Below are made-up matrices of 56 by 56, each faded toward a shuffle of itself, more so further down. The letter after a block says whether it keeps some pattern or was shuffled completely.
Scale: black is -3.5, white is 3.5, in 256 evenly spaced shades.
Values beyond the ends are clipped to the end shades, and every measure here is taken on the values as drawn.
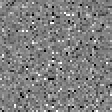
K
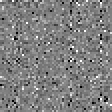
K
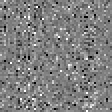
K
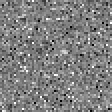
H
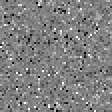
H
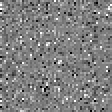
K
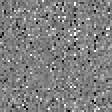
K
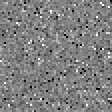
H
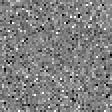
H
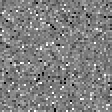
H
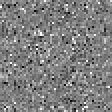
K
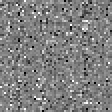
K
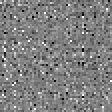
K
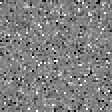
H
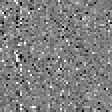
K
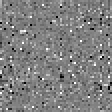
K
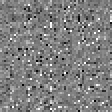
K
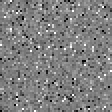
H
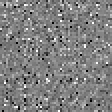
K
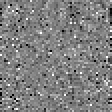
K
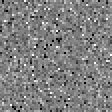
H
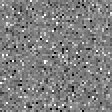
H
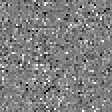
K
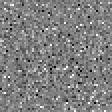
H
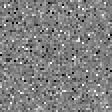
H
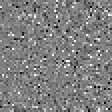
K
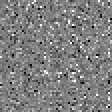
K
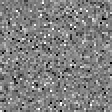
H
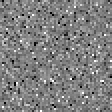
H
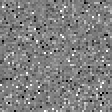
H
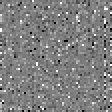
K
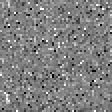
H
